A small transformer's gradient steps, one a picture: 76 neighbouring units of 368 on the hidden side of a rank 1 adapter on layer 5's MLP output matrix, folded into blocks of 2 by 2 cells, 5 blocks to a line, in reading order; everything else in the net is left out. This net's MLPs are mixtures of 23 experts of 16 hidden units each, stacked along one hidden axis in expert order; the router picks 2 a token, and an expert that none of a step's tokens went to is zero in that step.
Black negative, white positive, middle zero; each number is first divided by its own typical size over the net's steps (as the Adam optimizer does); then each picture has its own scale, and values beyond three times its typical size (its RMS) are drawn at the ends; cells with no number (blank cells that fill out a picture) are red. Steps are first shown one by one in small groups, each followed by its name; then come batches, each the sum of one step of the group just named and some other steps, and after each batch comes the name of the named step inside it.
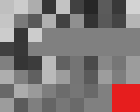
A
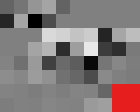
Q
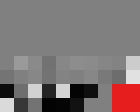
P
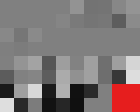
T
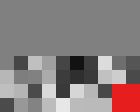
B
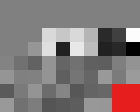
P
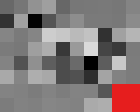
Q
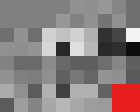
B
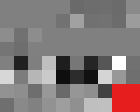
B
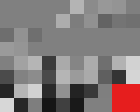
T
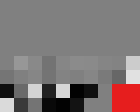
P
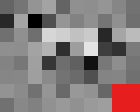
Q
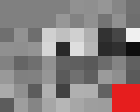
B
